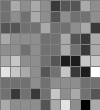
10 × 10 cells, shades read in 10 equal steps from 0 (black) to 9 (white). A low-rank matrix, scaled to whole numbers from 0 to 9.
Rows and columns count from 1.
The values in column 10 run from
2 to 9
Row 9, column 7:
5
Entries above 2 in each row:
9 10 9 9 9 8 8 10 8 9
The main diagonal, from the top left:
4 5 4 5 4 3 7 5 4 6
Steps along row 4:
down same same down same up down down up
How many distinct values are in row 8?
2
